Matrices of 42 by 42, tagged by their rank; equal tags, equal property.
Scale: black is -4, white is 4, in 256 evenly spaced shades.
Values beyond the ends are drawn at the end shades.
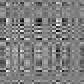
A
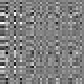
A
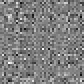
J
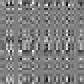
A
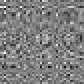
J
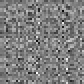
J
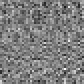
J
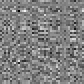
J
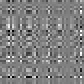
A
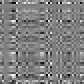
A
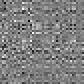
J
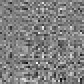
J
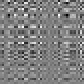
A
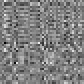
J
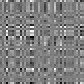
A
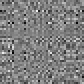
J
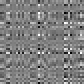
A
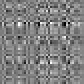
A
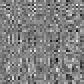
J
